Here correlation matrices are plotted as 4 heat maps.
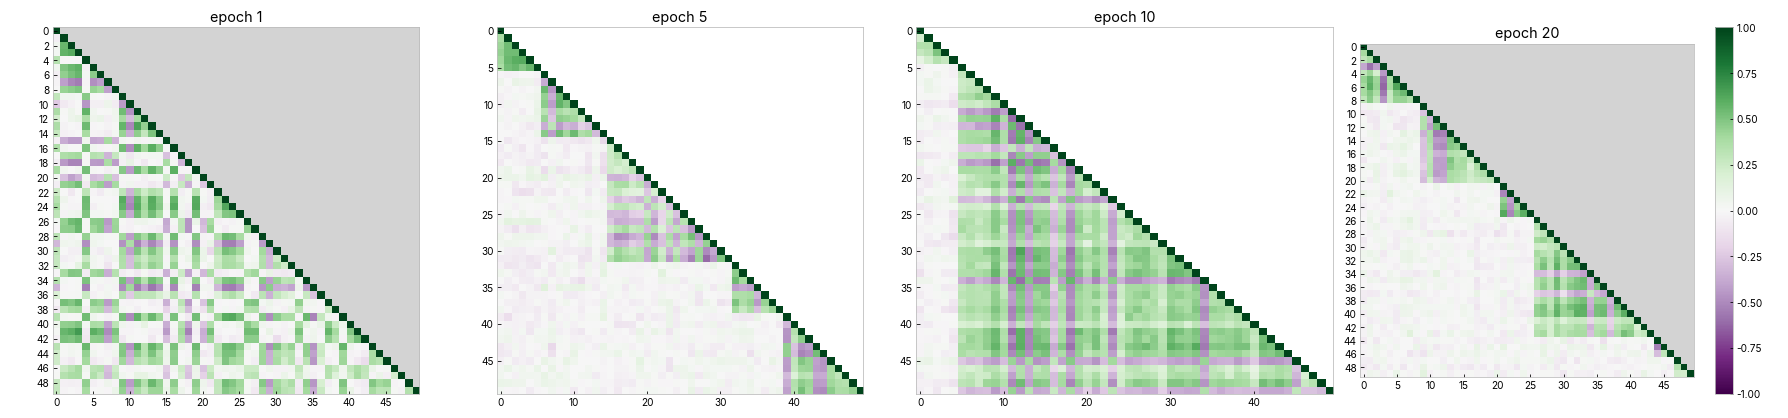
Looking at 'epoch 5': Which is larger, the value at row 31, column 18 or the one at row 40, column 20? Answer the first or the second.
the first
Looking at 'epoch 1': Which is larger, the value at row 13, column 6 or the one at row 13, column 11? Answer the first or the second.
the second
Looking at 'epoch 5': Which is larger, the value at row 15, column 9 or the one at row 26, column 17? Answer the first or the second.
the first
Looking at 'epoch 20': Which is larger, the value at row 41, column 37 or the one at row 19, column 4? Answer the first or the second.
the second
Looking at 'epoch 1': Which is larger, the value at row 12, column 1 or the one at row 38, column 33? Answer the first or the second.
the second
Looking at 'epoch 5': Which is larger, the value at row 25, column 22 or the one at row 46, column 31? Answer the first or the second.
the second
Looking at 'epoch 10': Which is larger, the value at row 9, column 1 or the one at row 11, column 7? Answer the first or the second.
the first
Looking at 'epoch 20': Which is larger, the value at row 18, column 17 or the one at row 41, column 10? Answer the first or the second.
the first
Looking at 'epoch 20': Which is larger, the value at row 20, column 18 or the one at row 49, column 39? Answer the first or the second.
the first
